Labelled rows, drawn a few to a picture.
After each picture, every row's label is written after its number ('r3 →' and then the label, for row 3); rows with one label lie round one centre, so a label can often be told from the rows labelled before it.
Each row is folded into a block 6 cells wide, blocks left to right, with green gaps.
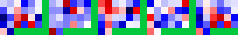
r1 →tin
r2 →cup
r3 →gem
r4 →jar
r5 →tin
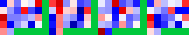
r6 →jar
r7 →gem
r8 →cup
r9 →jar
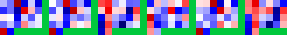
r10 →cup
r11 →cup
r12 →gem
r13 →jar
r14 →cup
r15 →gem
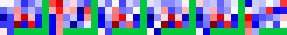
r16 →tin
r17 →gem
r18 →tin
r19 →tin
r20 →tin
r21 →jar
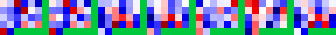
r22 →cup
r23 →cup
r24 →tin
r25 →tin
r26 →jar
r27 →gem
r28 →tin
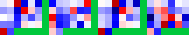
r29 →cup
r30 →jar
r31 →cup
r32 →tin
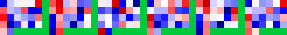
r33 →jar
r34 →gem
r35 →cup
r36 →jar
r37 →gem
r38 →jar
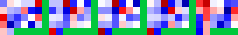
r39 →jar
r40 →cup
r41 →cup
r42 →cup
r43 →gem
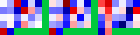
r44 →cup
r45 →cup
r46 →gem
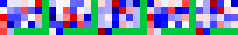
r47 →jar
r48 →tin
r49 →cup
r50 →jar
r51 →cup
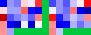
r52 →jar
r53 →jar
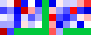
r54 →cup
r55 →jar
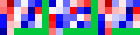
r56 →gem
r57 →jar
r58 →gem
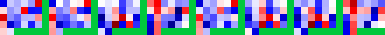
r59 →jar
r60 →jar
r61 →tin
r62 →gem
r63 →jar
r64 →tin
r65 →tin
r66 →gem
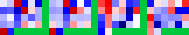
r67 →cup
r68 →cup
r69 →gem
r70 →jar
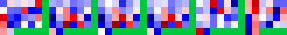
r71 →jar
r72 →tin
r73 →tin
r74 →tin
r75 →cup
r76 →gem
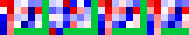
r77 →gem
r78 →cup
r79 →gem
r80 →gem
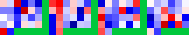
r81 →cup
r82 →gem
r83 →jar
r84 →tin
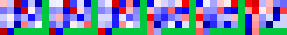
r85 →cup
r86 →cup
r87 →cup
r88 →jar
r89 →jar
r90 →gem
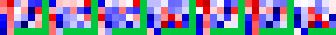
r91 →gem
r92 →jar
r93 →jar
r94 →tin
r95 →gem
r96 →gem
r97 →tin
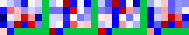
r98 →tin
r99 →cup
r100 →cup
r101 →tin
